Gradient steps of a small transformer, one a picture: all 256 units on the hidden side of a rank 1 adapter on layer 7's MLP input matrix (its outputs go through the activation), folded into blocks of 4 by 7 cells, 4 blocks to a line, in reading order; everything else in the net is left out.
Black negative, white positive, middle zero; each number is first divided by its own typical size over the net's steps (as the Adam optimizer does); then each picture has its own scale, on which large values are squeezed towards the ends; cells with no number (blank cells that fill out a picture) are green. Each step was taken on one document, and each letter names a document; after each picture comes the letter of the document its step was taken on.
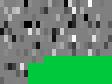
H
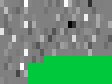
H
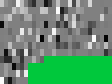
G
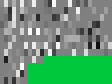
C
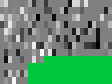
C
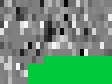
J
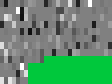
G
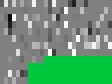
C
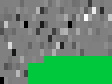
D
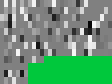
C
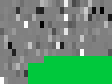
D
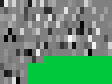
C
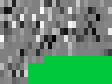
J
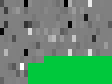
H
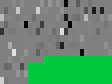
D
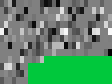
J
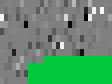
D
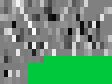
C
